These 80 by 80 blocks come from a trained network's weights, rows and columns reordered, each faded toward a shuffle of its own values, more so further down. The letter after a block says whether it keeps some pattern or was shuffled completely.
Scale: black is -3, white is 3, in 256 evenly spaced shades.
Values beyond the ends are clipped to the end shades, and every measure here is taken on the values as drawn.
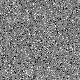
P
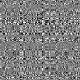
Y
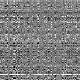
Y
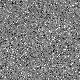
P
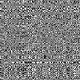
Y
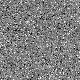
P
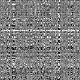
Y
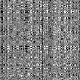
Y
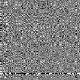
Y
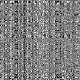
Y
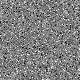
P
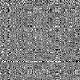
Y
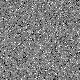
P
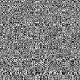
Y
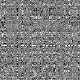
Y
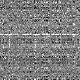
Y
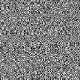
Y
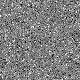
P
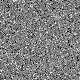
P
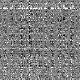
Y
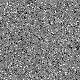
P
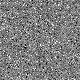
P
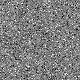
P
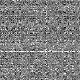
Y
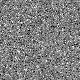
P
